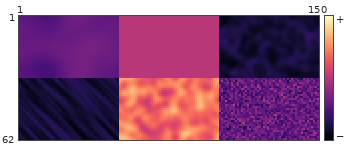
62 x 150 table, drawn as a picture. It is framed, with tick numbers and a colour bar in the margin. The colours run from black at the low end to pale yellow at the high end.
The table splits into 2 rows of 3 panels. Panel 1,1: low, smooth, faint in contrast. Panel 1,2: middling, flat. Panel 1,3: very low, blotchy, faint in contrast. Panel 2,1: very low, slanting down to the right, faint in contrast. Panel 2,2: high, blotchy. Panel 2,3: low, fine-grained.
